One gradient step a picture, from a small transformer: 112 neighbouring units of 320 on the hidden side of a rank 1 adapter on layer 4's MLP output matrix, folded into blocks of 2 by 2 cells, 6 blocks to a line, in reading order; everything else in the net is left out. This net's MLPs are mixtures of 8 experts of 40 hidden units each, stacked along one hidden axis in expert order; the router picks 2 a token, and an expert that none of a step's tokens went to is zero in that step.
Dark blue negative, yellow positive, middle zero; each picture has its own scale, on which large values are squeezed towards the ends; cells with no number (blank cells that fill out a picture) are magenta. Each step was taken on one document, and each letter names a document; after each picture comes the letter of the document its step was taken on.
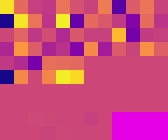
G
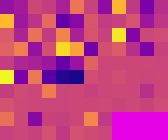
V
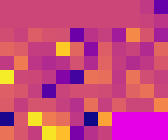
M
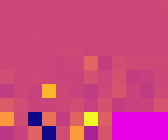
M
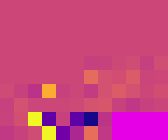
M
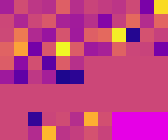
V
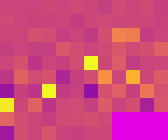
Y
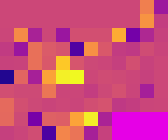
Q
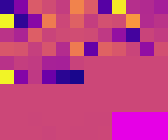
G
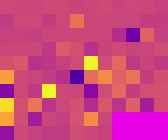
Y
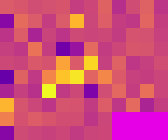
Y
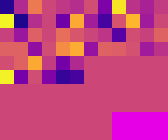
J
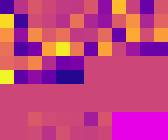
J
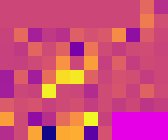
Q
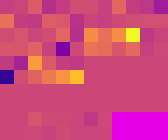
V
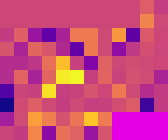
Q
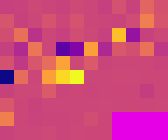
G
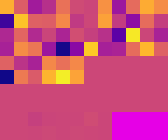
V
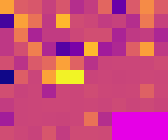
G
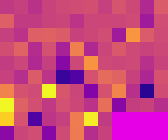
Q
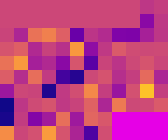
Q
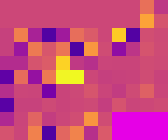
Q
